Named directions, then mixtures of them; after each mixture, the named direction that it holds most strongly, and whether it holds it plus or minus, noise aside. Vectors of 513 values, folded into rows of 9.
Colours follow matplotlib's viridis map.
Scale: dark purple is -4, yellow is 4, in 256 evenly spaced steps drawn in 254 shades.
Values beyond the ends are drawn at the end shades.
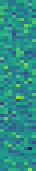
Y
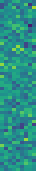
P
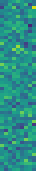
P, plus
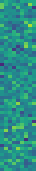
P, minus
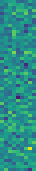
Y, minus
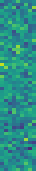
P, plus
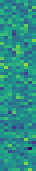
Y, plus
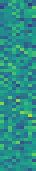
P, plus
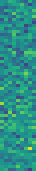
Y, minus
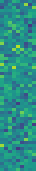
P, plus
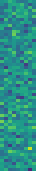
Y, minus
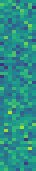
P, minus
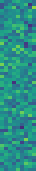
P, plus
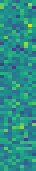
P, minus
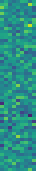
Y, plus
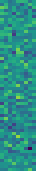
Y, plus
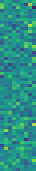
P, minus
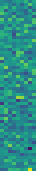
Y, plus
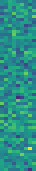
Y, minus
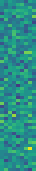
Y, minus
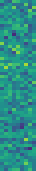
P, plus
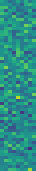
Y, plus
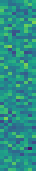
Y, plus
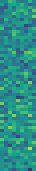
Y, minus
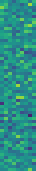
Y, plus
